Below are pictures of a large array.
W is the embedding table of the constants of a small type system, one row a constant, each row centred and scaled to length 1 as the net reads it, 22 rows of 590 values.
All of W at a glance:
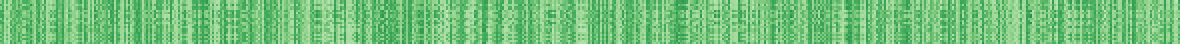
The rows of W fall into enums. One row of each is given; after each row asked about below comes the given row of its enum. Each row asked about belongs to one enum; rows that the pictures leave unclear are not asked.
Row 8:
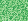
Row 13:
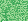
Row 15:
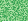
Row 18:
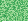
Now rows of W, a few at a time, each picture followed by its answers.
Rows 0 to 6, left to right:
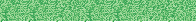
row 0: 13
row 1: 13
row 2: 18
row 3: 13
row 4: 13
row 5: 8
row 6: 18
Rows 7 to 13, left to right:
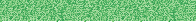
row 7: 8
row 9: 13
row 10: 18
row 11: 8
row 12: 15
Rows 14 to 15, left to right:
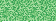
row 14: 15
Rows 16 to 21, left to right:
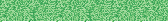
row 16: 18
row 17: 13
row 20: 18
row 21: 15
